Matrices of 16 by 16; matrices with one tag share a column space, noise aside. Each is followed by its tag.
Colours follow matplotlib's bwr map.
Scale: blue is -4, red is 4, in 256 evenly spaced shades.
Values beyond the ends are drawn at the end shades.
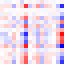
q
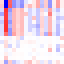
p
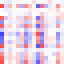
q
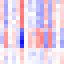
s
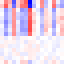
p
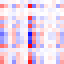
q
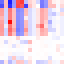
p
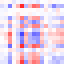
q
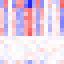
p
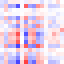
q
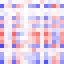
q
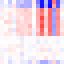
p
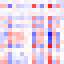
q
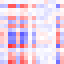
q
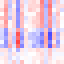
s
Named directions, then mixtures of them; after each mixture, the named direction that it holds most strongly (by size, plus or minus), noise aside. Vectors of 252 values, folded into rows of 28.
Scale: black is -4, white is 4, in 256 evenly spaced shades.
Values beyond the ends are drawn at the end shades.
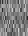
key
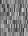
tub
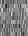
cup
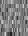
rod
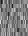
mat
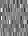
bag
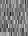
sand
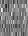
cup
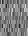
cup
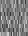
sand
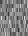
mat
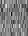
cup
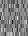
rod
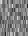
mat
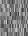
tub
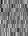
mat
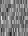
rod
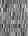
cup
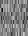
key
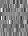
bag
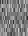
key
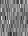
bag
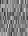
key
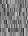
tub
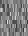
tub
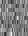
rod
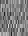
sand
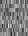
sand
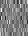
bag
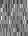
bag
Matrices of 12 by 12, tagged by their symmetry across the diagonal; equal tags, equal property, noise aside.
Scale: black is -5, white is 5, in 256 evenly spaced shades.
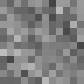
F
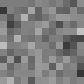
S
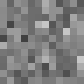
S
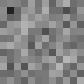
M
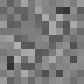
M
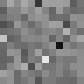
F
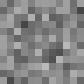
M
